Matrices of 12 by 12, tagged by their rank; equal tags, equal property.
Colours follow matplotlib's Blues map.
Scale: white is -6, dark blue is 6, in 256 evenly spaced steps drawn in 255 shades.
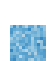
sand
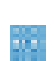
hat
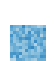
sand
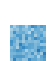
sand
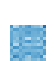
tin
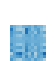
tin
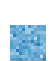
sand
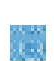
tin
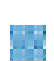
hat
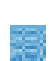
tin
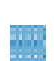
hat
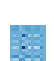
tin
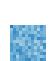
sand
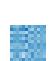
tin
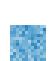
sand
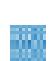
hat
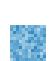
sand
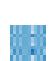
hat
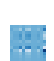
hat
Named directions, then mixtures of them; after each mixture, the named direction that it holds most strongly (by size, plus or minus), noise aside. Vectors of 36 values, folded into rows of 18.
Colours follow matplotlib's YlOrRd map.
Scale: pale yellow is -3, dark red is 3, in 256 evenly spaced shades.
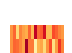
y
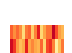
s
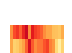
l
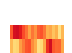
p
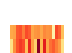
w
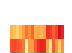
p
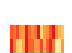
s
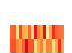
y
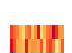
s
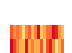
s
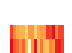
l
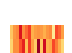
w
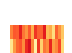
w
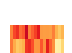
l
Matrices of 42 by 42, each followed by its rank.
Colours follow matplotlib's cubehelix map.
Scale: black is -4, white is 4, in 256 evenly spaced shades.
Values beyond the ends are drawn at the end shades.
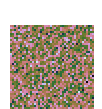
full rank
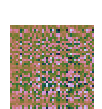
three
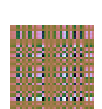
one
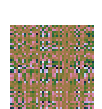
three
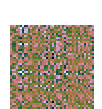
five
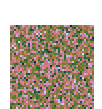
full rank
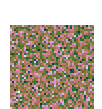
full rank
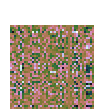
five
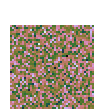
full rank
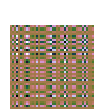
one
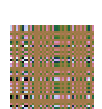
one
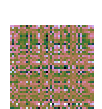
three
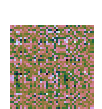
five
